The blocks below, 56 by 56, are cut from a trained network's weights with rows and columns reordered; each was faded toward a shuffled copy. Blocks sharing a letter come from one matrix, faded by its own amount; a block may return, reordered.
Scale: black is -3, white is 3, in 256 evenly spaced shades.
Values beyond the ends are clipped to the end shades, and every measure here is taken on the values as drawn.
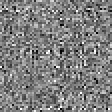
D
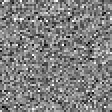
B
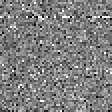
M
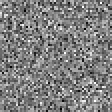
B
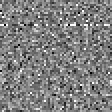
M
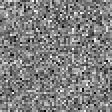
B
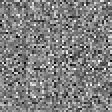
D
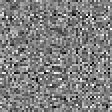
D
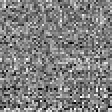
D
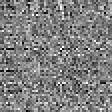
D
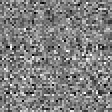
D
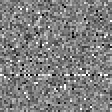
M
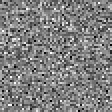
B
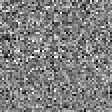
D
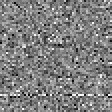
M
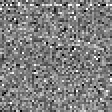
M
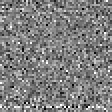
M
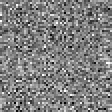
D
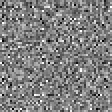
D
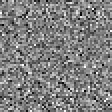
B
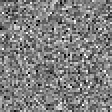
B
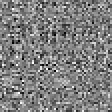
D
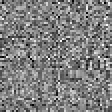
D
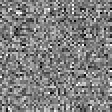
D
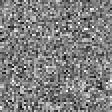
B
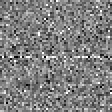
M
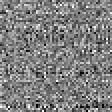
D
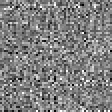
D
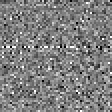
M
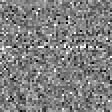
M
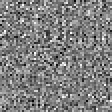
B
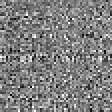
D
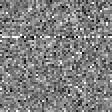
M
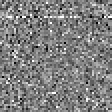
M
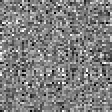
D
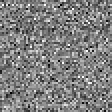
B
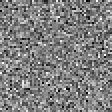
B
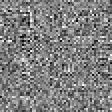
D
